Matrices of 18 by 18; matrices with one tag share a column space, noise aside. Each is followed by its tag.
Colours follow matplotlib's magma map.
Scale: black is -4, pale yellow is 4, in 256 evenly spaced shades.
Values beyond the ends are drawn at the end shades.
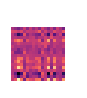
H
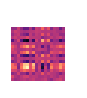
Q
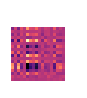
Q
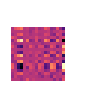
Q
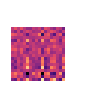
H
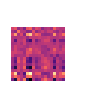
H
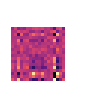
H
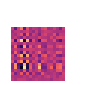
Q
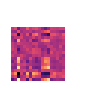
H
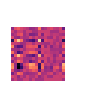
Q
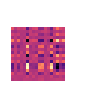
Q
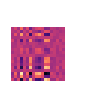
H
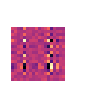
Q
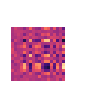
Q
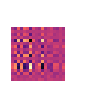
Q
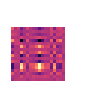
Q
